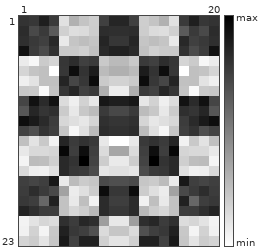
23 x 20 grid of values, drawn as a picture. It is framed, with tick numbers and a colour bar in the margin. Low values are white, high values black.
The histogram has two humps. The field is checkered. It is mirror symmetric from left to right.
